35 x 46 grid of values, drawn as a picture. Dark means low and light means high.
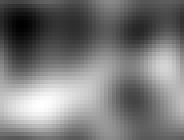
The top left is the ninth with the lowest average. The ninth with the highest average is the bottom left. There are no lone odd cells.
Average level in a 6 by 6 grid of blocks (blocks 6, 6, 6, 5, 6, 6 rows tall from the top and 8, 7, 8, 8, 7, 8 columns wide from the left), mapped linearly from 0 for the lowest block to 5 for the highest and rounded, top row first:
0 1 1 2 1 1 / 0 1 1 1 1 2 / 1 2 2 3 2 4 / 3 4 4 3 2 4 / 4 5 4 3 1 3 / 3 3 2 3 2 2
